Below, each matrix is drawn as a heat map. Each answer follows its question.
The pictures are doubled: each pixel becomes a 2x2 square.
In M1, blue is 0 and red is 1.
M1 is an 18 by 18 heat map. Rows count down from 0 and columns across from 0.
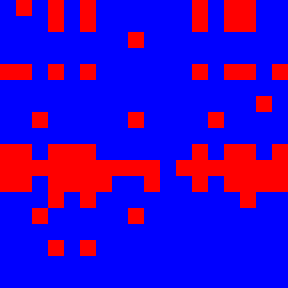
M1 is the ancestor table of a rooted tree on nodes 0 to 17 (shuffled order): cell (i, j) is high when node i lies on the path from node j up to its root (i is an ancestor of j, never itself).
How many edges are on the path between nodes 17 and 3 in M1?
6
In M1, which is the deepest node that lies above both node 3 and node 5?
15
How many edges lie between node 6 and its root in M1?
2
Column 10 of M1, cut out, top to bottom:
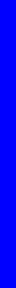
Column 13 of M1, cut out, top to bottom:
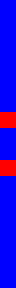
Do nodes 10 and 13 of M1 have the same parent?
no
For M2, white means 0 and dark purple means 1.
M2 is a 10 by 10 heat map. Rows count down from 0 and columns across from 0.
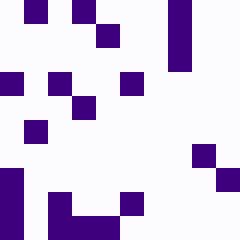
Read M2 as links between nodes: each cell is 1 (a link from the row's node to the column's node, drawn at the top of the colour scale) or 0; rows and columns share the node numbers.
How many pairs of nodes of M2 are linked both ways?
2
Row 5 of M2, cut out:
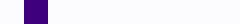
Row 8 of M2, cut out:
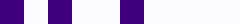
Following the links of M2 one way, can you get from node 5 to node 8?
no
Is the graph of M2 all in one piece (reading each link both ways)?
yes
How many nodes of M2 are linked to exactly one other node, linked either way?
1
